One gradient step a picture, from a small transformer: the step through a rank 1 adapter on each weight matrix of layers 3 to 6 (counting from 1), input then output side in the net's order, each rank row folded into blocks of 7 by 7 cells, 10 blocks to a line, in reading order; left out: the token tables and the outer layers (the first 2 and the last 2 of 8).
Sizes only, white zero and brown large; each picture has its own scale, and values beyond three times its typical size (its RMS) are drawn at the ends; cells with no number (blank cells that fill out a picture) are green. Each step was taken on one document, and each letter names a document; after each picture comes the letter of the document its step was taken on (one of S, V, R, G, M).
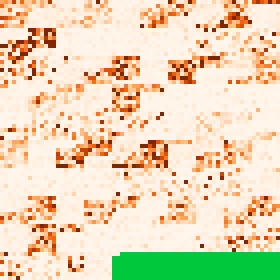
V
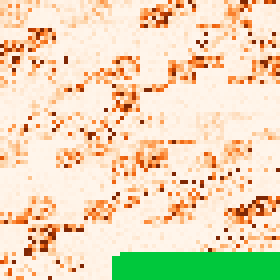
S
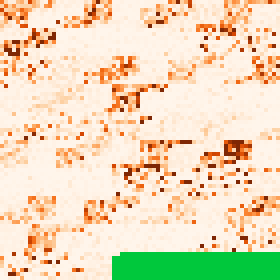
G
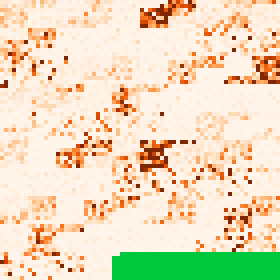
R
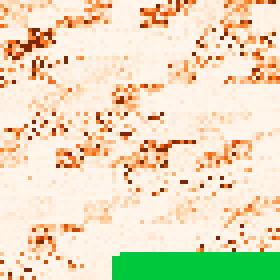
V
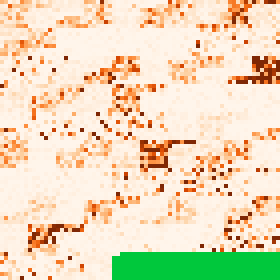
R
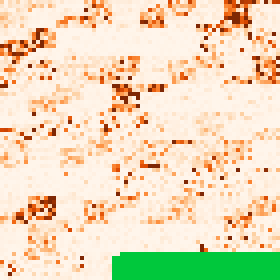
G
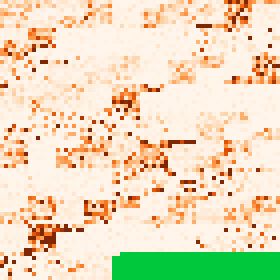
S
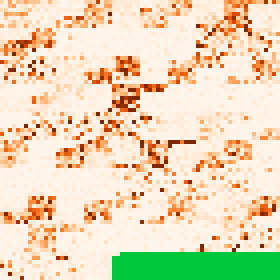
G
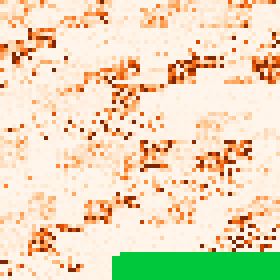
R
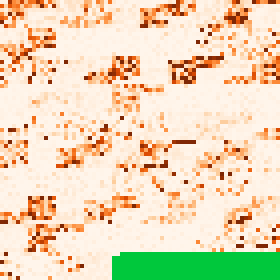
R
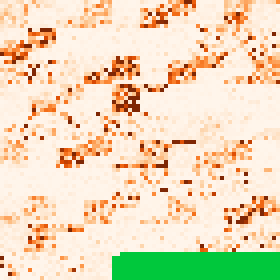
G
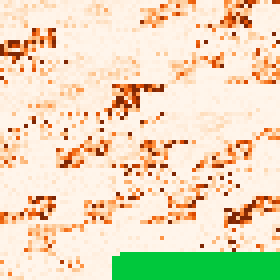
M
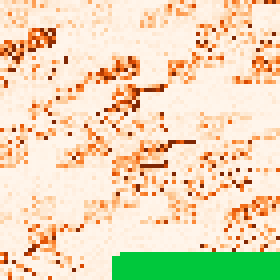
S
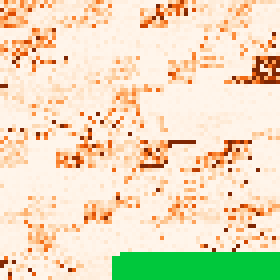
S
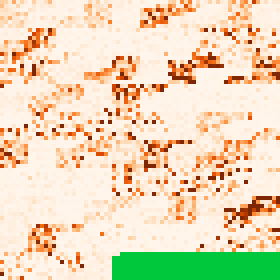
V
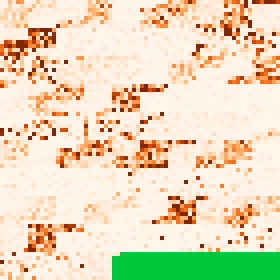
V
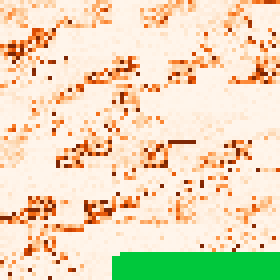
S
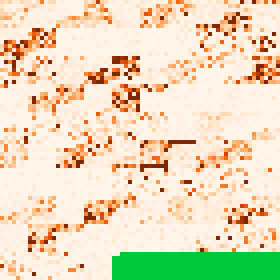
G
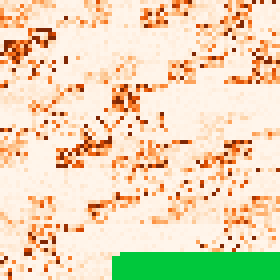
S
